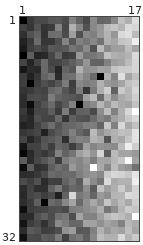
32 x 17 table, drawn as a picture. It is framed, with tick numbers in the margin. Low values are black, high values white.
Stripes: none. Average level on the scale: 50%. Slope: up to the right.
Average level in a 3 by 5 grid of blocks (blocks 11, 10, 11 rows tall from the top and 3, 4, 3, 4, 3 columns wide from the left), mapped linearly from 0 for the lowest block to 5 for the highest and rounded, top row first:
01235
01235
01345
